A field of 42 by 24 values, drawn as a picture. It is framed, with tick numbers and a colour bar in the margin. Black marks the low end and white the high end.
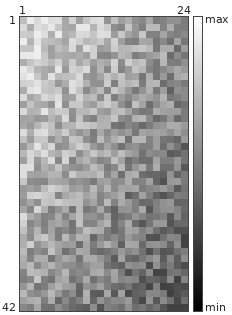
Neither half mirrors the other. The histogram is bell-shaped. The field climbs toward the top left. The ninth with the lowest average is the bottom right. The top left is the ninth with the highest average. No row or column stands out.
